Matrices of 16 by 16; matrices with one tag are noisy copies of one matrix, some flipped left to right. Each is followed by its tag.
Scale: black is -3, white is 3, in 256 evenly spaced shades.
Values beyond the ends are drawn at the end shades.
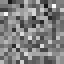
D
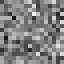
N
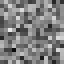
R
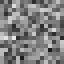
R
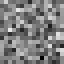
R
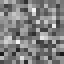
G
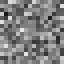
N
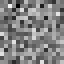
D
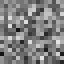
G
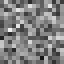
R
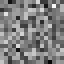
D
